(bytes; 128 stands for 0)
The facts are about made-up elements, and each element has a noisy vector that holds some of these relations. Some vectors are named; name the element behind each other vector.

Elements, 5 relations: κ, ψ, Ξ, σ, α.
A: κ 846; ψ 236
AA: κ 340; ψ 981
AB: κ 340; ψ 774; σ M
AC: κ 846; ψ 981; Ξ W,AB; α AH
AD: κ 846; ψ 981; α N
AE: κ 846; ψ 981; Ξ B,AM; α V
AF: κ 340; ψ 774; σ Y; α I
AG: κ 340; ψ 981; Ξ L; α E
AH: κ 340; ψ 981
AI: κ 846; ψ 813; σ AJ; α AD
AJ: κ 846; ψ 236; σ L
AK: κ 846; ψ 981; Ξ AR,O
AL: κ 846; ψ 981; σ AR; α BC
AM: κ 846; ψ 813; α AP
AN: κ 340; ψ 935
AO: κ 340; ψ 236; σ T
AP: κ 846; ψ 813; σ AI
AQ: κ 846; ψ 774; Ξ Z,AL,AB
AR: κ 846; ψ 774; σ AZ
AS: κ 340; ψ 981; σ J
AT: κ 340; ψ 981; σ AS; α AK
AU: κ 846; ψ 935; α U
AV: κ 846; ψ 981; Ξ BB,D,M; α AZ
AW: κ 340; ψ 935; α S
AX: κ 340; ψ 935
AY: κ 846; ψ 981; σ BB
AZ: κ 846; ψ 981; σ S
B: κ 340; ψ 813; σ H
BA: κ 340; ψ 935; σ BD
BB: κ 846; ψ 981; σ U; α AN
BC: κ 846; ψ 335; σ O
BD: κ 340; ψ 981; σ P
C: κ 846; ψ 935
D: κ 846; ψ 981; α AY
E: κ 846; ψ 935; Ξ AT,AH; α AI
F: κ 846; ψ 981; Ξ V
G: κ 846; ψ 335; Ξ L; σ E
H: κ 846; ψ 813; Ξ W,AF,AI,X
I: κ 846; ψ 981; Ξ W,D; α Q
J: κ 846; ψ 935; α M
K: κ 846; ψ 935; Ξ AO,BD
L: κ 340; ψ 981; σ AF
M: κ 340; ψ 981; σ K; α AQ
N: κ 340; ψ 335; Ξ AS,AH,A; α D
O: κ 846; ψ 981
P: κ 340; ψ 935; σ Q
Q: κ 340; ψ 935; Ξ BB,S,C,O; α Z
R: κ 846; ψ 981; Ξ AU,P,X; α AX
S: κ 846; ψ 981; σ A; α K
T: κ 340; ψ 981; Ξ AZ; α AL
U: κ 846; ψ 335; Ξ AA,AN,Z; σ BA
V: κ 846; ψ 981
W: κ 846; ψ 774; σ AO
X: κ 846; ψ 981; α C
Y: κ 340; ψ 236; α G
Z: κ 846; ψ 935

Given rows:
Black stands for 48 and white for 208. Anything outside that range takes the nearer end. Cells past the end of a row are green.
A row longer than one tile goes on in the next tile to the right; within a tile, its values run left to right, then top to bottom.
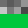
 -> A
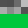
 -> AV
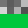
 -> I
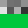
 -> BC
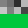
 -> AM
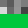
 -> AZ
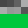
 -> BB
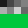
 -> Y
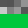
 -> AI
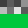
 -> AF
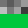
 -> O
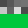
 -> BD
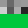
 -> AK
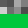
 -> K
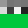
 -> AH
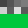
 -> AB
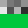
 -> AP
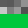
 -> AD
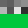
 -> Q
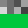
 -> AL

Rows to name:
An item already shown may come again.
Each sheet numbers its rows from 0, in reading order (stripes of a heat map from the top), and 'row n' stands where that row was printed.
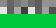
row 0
Z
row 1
AQ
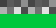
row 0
AT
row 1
AT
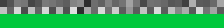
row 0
M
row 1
M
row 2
Q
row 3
AG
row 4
G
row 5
L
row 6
X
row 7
W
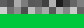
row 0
K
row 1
X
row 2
Y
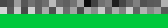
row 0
AN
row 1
I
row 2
F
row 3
AW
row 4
Y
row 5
AE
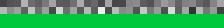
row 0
R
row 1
F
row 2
H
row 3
T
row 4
S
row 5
D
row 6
C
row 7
E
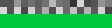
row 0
AX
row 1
I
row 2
AC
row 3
N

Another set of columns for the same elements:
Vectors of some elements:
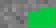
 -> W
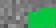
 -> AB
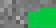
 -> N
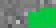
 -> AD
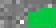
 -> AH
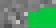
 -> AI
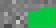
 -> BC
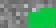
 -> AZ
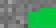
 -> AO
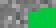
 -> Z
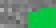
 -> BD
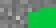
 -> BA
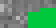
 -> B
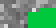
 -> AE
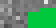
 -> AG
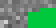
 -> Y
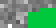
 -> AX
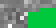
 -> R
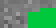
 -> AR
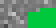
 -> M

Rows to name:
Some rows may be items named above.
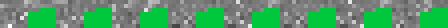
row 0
R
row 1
Q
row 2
AE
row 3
BC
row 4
AQ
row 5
BC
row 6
AQ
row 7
AV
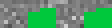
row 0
G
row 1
Q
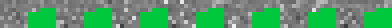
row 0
D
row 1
Y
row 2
K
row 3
AQ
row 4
I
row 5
AE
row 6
G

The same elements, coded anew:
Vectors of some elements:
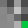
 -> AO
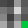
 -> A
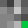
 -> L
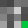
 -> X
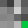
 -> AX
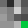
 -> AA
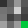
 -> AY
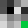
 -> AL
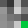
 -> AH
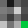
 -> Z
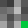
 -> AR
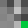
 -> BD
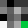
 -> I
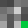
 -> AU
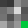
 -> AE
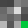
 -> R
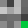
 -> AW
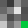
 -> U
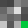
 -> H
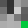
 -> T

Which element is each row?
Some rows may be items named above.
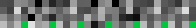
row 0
BC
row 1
Q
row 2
AV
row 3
E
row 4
D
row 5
AK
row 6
AC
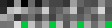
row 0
M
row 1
Z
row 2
AV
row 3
G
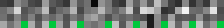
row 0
AE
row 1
C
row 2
BB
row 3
AG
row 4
AV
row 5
S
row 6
AQ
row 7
U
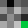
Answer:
AF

